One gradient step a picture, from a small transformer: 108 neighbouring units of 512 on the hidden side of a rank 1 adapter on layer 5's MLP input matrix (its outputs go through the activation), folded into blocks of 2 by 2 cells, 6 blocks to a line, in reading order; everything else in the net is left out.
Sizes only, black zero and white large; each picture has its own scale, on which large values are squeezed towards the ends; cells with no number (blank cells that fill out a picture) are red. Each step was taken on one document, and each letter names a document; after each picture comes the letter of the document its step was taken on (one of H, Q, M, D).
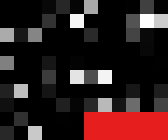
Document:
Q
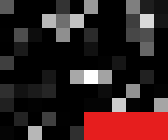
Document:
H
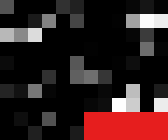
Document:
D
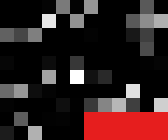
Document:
Q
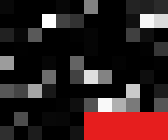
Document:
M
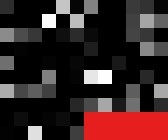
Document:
M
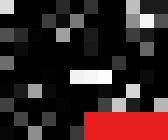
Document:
H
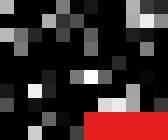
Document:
H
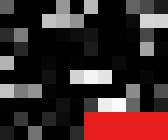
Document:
M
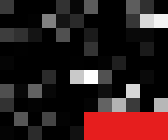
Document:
H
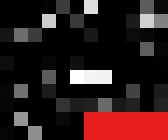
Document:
Q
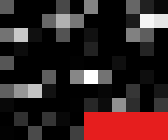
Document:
H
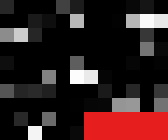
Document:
D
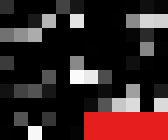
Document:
D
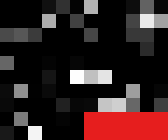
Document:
Q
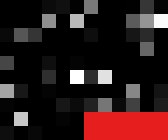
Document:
Q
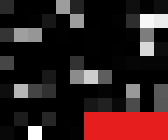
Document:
D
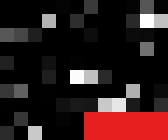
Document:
Q
